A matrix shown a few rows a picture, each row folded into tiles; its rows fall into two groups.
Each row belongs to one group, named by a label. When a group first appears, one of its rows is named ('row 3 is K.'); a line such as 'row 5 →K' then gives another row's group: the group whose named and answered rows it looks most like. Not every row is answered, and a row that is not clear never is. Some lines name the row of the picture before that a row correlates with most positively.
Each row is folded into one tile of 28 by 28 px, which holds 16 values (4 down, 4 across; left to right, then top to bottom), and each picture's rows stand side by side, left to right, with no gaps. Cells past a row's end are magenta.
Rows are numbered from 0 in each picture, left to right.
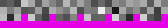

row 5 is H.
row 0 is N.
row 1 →H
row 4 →H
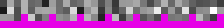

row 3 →H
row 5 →N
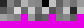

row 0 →N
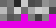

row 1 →N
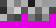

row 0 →N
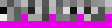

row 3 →H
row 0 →H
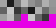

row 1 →H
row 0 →H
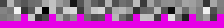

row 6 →H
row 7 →H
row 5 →N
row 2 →N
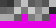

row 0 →N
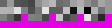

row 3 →H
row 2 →H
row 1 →N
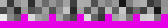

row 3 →H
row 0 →H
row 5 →H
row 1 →N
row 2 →H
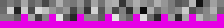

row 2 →H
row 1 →N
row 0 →H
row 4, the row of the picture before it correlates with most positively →0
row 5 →H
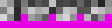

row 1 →N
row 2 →N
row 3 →N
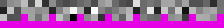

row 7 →N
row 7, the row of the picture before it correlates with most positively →2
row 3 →H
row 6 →H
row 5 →H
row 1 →N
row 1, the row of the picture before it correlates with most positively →1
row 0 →H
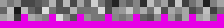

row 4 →N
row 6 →N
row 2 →N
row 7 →H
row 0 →H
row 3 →N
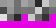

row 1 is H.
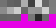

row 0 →N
